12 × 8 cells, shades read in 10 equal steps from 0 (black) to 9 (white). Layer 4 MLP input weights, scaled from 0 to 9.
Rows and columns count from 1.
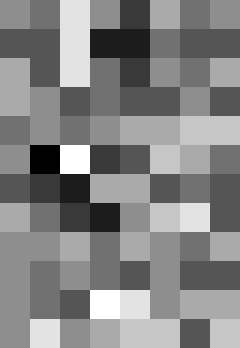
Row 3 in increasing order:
2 3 4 4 5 6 6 8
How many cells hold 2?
5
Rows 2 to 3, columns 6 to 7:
4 3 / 5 4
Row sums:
39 26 38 32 44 36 28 36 41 32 46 48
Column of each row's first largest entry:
3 3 3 1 7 3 4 7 3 1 4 2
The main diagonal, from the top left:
5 3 8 4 6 7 4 3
